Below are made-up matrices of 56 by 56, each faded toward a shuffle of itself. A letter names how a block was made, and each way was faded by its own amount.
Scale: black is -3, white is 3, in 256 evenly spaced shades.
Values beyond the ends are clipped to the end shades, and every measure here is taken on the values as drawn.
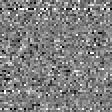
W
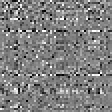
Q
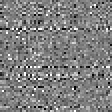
Q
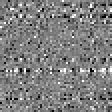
Q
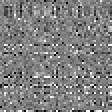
Q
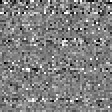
W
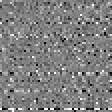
Q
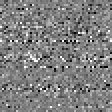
W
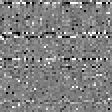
Q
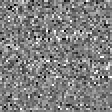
W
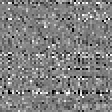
Q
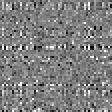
Q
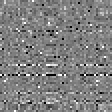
Q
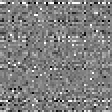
Q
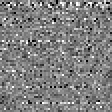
W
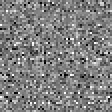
W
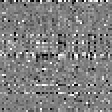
Q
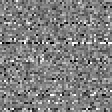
W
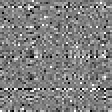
Q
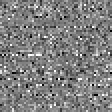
W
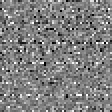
W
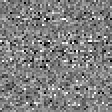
W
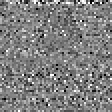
W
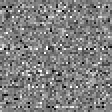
W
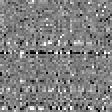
Q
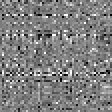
Q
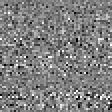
W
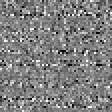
W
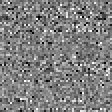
W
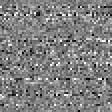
W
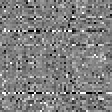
Q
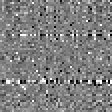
Q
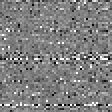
Q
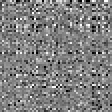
Q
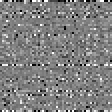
Q
